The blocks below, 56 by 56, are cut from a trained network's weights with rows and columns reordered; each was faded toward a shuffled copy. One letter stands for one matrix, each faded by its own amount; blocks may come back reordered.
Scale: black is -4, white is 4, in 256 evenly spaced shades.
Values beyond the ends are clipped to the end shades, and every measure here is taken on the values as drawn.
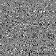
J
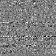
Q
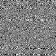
Q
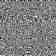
Q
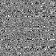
Q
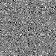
J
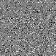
J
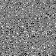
J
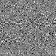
J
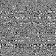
Q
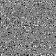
J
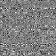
Q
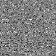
J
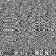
Q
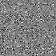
J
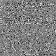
J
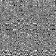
Q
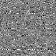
Q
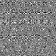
Q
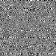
Q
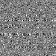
Q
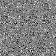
J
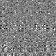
Q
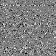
J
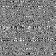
Q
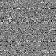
Q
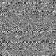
Q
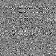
Q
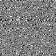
J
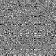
Q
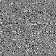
J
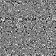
J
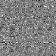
Q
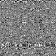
Q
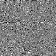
J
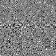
J
